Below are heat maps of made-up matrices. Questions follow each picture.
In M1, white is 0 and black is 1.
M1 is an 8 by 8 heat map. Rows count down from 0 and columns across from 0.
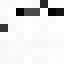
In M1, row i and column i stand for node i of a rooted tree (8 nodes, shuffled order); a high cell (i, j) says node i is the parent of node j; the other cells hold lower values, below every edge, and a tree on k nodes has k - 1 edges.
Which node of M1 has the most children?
1
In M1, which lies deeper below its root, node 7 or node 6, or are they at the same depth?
the same depth
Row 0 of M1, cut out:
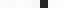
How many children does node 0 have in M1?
1
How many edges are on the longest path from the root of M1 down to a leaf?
3
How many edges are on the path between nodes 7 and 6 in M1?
2
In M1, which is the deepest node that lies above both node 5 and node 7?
1
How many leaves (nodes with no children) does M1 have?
5
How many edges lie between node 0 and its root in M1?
2
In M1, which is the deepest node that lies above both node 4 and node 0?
1
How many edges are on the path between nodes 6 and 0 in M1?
3
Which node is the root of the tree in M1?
1
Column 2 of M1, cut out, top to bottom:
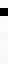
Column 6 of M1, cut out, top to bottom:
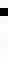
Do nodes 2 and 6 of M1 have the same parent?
yes
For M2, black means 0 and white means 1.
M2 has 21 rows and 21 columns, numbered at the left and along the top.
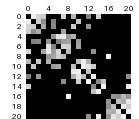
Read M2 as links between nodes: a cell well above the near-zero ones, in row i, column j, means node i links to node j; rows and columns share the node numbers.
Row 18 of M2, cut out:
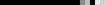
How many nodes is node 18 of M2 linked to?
4
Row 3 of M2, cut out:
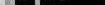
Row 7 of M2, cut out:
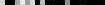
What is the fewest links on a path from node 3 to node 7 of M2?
1
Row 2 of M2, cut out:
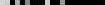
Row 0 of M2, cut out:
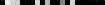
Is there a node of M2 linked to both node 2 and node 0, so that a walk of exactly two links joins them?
yes
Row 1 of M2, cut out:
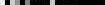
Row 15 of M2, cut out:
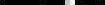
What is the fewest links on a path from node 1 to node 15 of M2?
3
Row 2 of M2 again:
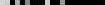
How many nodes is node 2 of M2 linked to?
6
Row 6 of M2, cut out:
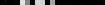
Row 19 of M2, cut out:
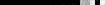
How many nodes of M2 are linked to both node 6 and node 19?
0
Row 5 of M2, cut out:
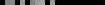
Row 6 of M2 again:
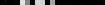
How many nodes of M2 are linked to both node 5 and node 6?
4
